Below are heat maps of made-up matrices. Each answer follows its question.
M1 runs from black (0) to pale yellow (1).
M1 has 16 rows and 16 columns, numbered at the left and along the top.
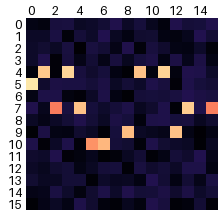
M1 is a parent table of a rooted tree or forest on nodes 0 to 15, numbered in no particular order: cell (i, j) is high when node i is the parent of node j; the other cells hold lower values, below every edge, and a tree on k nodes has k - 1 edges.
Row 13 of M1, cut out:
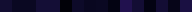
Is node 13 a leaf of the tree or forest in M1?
yes
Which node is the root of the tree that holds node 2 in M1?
7
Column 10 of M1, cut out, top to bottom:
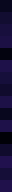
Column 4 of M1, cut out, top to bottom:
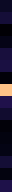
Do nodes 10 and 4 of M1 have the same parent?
no
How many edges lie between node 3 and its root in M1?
2
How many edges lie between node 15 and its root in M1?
1
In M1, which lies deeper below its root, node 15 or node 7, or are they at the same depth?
node 15
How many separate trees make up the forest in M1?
3
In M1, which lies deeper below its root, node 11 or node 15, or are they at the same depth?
node 11
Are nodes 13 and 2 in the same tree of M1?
yes
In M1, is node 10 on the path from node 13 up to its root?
no
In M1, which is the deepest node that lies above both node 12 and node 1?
4
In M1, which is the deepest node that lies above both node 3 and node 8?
4
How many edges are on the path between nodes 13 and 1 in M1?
3
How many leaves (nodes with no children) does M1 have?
11
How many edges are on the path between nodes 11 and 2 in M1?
3
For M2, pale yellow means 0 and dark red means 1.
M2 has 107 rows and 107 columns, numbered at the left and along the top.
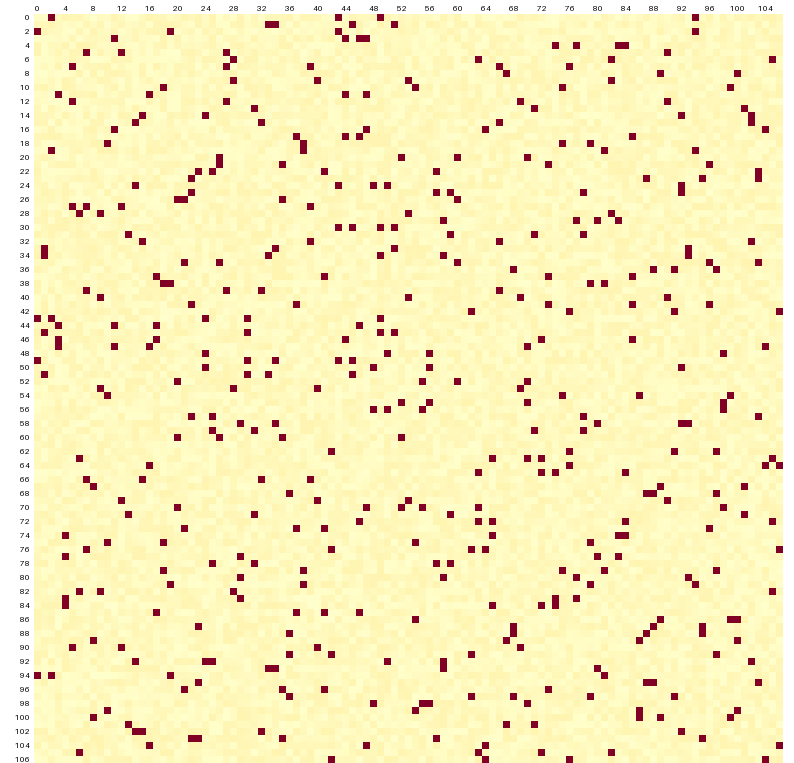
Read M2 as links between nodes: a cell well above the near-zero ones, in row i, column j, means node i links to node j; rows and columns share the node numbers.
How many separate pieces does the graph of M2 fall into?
2
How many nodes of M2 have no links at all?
1
